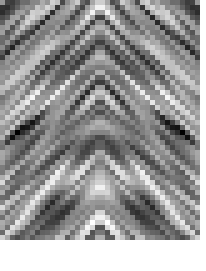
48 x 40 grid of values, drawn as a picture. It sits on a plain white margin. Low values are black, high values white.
There is no overall slope. The values follow a bell shape. It is mirror symmetric from left to right. The ninth with the highest average is the bottom middle.
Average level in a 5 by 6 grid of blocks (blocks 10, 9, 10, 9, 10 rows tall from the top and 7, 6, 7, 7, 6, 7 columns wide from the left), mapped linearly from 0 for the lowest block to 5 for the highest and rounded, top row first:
1 4 3 3 4 1 | 5 2 2 2 2 5 | 3 3 2 2 3 3 | 2 4 4 4 4 2 | 5 0 4 4 0 5
